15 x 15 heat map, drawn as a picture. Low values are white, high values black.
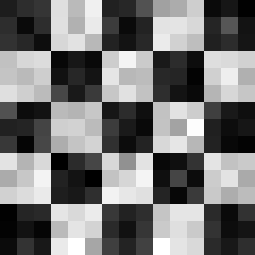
Odd rows or columns: none. Grain: checkered. Slope: none. Histogram: two levels.
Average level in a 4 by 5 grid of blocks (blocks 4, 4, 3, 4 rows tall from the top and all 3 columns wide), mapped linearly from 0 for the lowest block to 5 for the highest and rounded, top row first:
5 1 4 1 5 | 3 3 3 3 3 | 1 4 1 4 2 | 5 0 4 0 5
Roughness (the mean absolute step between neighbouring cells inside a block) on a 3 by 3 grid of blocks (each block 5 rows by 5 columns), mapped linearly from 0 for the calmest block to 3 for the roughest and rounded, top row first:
0 2 0 | 1 3 2 | 0 2 0
